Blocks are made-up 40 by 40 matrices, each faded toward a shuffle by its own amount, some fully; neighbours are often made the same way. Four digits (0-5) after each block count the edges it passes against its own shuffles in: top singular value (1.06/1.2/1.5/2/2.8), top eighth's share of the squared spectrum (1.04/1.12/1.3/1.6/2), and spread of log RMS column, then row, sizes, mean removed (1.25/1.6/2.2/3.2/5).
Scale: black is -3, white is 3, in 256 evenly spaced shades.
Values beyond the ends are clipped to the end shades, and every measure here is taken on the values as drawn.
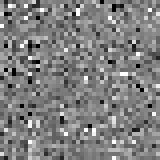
3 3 2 1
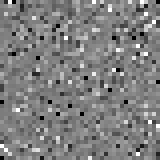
0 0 0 0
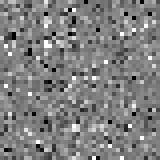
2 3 2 0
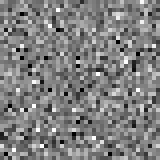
1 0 0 1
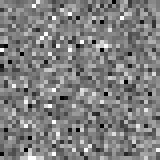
0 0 0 0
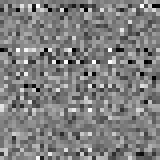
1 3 0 3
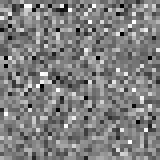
0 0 0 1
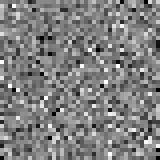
0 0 1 0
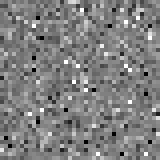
0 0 0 0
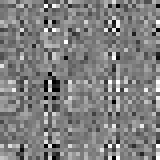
4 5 3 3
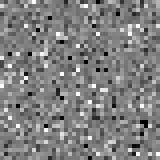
1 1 0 0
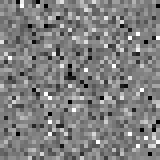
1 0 0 0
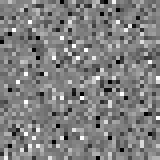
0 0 0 0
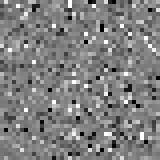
1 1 0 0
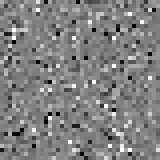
0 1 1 0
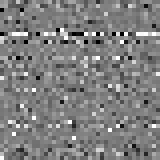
3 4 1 2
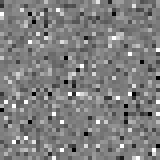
0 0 0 0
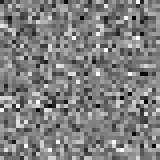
2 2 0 2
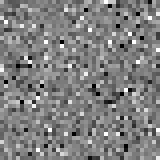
1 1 0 0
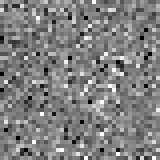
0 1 0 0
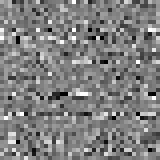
3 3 0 3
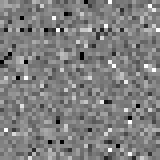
2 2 0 1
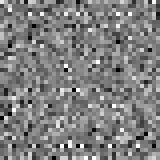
2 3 0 2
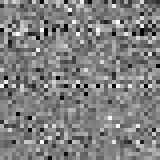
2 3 0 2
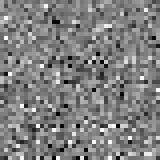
2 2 0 2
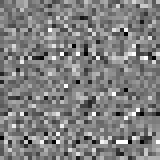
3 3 0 2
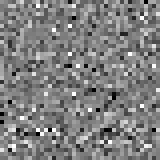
2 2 0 1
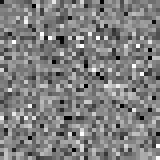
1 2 0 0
